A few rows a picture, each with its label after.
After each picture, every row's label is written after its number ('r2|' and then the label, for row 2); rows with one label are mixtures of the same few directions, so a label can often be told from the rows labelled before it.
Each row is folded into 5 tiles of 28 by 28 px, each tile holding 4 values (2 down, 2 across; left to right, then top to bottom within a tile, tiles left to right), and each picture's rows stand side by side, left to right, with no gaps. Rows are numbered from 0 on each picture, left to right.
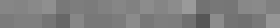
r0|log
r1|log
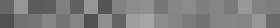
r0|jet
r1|jet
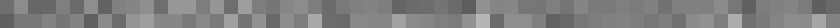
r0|jet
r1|jet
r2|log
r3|log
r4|jet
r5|log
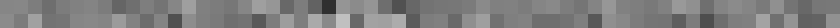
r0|log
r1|log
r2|log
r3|log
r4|log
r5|jet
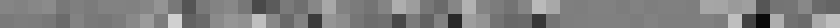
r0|log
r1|log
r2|log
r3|log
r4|jet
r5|log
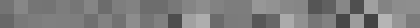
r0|jet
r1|log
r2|jet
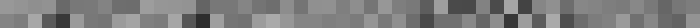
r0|log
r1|log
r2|jet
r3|jet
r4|jet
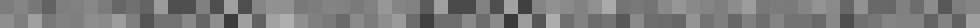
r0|log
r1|jet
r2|jet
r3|jet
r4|log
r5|log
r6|jet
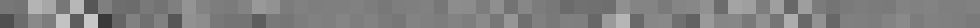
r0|jet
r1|log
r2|jet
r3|jet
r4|log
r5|jet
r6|log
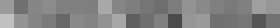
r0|jet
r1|log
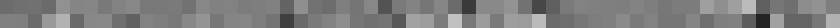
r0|log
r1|log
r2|jet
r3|log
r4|jet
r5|log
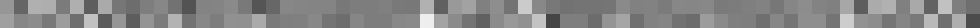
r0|jet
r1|log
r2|log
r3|jet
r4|log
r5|jet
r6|jet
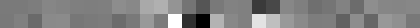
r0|log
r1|log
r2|jet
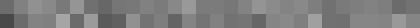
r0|jet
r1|log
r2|log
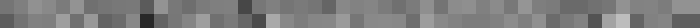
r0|jet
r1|jet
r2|log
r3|jet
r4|log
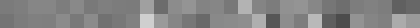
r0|jet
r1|jet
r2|log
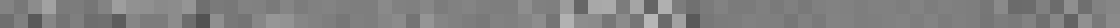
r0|log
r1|log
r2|jet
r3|jet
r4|jet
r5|jet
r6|jet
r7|jet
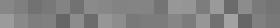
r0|jet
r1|jet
